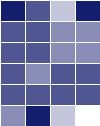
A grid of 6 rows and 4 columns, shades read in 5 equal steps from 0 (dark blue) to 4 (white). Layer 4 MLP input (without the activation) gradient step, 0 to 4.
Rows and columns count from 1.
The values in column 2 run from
0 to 2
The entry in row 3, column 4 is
2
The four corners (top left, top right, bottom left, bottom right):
0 0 2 4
